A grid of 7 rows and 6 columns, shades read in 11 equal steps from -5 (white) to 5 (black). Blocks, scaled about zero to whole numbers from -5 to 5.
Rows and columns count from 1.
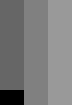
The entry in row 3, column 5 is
-1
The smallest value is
-1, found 14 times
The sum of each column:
11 11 0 0 -7 -7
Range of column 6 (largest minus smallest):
0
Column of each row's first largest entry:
1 1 1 1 1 1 1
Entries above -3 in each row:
6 6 6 6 6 6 6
